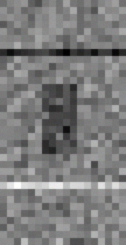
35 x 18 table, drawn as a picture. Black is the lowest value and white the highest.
Average level on the scale: 50%. Odd lines: rows 8 and 27. Histogram: heavy tails on both sides. Odd patch: lower, in the centre.
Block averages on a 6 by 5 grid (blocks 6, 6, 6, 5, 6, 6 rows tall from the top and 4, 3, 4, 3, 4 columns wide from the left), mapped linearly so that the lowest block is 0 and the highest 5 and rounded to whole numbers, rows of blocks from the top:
4 4 4 3 4
3 3 3 3 3
4 3 0 4 4
4 3 1 4 4
5 5 5 4 5
4 4 4 4 4
